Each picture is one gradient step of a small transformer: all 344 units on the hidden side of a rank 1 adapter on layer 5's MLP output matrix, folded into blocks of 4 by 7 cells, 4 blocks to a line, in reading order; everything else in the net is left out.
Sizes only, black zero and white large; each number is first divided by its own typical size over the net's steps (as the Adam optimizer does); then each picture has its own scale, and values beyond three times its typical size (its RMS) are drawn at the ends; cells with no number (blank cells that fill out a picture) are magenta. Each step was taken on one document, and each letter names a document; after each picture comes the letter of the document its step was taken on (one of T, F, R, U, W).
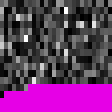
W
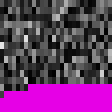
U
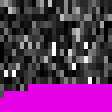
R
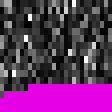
R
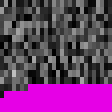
U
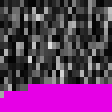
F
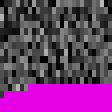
F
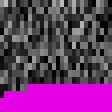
W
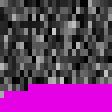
F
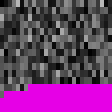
F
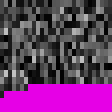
R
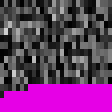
R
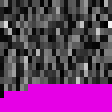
W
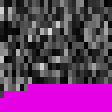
F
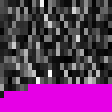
R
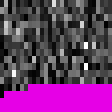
U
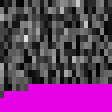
U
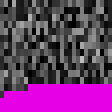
U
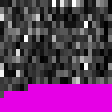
W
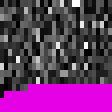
W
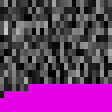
U
